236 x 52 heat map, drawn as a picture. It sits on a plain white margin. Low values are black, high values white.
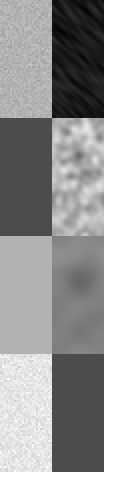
It is made of 4 by 2 panels. Panel 1,1: high, fine-grained, faint in contrast. Panel 1,2: very low, slanting down to the right, faint in contrast. Panel 2,1: low, flat. Panel 2,2: high, blotchy. Panel 3,1: high, flat. Panel 3,2: middling, smooth, faint in contrast. Panel 4,1: very high, fine-grained, faint in contrast. Panel 4,2: low, flat.
